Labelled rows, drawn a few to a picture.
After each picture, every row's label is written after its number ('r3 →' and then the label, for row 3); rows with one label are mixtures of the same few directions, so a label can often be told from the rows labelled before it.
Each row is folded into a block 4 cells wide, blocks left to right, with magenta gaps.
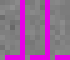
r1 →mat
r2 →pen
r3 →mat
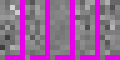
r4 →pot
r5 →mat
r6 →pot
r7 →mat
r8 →mat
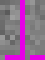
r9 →mat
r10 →mat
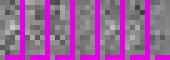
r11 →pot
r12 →mat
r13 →mat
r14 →pot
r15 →pot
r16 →pot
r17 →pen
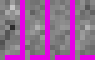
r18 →pot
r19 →pot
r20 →pot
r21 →pot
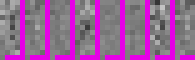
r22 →mat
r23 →mat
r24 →mat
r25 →pot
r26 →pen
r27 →pen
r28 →mat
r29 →mat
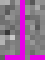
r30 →pen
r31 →mat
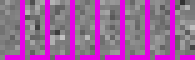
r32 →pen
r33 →mat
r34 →pen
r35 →pen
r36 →mat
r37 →mat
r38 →pot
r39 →pen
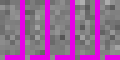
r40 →mat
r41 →mat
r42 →pen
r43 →mat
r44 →pen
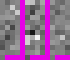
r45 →pot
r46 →pen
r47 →pen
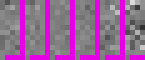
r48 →pen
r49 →mat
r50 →pot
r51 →pot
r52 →pot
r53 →pen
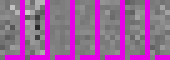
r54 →pot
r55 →mat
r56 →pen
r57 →pen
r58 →mat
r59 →mat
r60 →pot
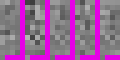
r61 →pen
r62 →mat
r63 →mat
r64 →mat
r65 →mat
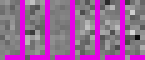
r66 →mat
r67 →pen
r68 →pen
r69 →pot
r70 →pen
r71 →pen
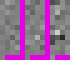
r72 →pen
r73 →pen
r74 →pen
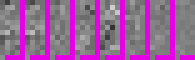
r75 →pen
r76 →pen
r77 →mat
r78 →pot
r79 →pot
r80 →mat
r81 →pot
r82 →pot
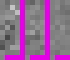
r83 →pot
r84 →pen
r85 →pot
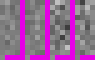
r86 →mat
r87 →mat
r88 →pen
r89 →mat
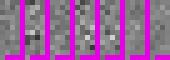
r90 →mat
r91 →pen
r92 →pot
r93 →pen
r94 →pen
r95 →pot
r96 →pot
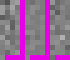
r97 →mat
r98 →pen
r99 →pen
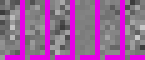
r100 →mat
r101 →pen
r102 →pot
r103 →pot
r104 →pot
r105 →pen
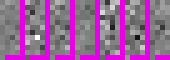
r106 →pen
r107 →pen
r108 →pen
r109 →pot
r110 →mat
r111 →pen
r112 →pot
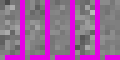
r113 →pen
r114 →pot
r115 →pen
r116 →pot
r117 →pen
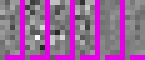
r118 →mat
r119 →pen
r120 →pen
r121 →mat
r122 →mat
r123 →mat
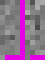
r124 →pen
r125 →mat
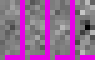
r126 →pot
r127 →pen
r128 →pot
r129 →pot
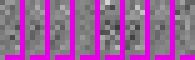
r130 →pen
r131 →pot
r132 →pot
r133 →pot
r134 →pen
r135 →pot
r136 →pot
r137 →mat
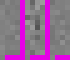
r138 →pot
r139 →mat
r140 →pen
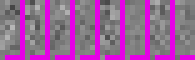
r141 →pot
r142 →mat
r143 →pot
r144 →pen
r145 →mat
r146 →pen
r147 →mat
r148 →mat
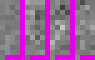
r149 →pot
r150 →mat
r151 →pot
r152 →pen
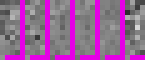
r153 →mat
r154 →pen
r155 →mat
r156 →mat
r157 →pot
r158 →mat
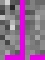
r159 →mat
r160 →mat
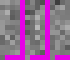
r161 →mat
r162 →mat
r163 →pen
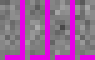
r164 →mat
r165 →pot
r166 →pot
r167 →mat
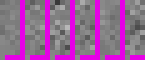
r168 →mat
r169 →pen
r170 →pen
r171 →pen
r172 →mat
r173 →pot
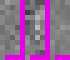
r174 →pen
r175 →mat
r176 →pot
